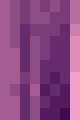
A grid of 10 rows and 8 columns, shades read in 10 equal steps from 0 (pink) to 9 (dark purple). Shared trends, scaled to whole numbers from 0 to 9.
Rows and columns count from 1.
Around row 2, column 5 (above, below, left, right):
6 6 5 6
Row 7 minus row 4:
0 -1 -1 0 1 1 0 -1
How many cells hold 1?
3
